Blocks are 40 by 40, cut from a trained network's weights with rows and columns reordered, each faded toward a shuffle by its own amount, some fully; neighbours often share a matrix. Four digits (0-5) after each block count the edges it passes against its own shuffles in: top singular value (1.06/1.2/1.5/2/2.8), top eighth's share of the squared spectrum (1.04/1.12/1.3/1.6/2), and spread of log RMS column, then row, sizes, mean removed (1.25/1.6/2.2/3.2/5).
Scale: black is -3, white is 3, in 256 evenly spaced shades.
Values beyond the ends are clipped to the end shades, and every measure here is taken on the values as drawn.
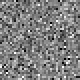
1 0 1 0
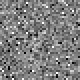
0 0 0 0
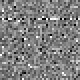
3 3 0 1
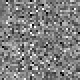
2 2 2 0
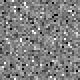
0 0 0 0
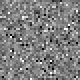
0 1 0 0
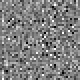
1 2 1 0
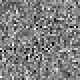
1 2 0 1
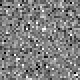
0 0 0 0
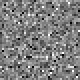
0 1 0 1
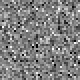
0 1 1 0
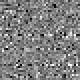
1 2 0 2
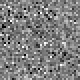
0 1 0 0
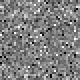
0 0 0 0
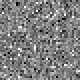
0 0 0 0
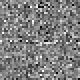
1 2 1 2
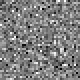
1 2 0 0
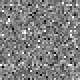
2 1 0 0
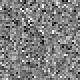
0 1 1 0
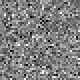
0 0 0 0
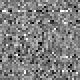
2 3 0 2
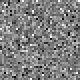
0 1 0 0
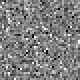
0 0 0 0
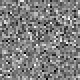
0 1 0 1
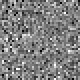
2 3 1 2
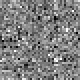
2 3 1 2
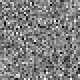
1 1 0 0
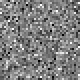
0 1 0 0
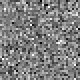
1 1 0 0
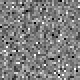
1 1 1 0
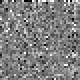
3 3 2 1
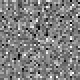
2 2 2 0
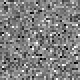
0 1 0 0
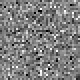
1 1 1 0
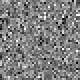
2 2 1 0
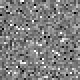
0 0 0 1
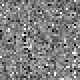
1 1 1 0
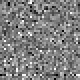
1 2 1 0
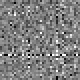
3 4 3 1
